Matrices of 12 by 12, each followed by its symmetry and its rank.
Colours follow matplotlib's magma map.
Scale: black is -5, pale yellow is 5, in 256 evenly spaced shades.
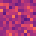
neither, full rank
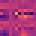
neither, rank two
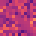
antisymmetric, full rank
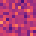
antisymmetric, full rank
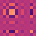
symmetric, rank one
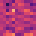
neither, rank two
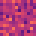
antisymmetric, full rank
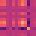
symmetric, rank one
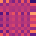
neither, rank one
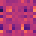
neither, rank two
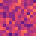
neither, full rank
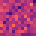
neither, full rank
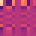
neither, rank one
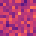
neither, full rank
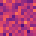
antisymmetric, full rank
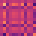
symmetric, rank one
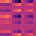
neither, rank one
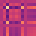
symmetric, rank one
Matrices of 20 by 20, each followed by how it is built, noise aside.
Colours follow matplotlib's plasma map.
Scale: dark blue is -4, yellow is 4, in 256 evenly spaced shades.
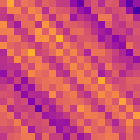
Toeplitz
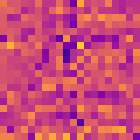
low rank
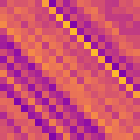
Toeplitz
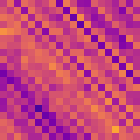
Toeplitz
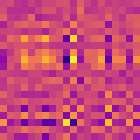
low rank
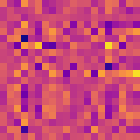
low rank
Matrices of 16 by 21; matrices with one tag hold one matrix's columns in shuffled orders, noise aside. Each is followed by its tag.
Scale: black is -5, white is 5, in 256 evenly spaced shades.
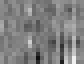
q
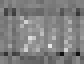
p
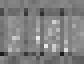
p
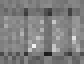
p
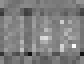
p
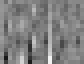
q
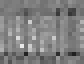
p
